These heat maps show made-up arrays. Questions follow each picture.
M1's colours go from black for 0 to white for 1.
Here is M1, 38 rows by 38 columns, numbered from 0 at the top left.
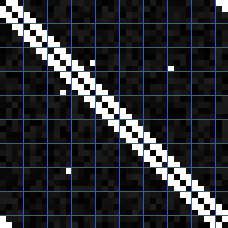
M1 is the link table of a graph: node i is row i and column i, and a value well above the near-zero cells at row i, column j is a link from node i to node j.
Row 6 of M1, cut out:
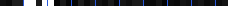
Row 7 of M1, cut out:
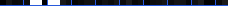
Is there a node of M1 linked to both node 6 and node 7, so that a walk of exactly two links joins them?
yes
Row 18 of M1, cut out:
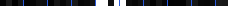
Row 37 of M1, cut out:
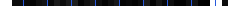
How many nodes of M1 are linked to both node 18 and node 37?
0
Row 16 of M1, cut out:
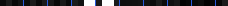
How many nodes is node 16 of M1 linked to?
4
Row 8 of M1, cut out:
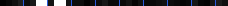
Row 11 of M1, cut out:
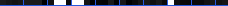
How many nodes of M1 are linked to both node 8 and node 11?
2
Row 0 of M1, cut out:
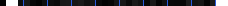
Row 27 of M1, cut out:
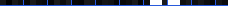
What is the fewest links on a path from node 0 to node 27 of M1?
6
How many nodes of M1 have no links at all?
0
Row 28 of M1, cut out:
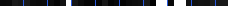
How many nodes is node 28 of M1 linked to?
5
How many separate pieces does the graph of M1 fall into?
1
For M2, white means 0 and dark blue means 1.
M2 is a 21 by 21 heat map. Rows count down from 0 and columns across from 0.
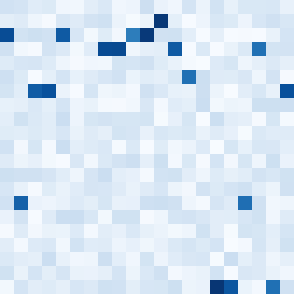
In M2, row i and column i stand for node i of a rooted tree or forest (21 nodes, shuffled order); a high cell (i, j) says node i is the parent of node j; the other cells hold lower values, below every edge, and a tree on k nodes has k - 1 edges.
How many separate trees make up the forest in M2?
3
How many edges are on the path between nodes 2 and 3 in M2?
2
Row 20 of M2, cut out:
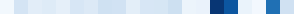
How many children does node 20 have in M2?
3
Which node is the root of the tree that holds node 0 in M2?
6
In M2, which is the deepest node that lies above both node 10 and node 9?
2
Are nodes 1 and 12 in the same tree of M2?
no
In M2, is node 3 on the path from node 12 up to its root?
yes
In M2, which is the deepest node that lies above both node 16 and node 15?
20
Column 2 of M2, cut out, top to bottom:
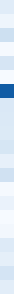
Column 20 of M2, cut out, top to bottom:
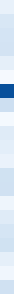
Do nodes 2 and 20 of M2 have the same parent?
yes
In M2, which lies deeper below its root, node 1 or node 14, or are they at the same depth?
node 1
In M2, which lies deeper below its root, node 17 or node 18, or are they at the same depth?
node 18
